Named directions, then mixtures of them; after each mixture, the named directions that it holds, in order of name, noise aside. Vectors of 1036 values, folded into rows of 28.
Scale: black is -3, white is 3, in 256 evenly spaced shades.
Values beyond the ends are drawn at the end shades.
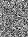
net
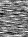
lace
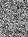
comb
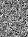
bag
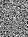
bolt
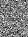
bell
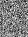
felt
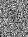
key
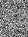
comb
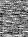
felt, lace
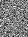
bolt, comb, key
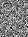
bag, bolt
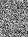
comb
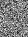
bell, bolt, key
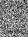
comb, felt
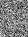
comb, key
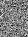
bag, bolt, key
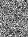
bell, comb, net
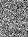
comb
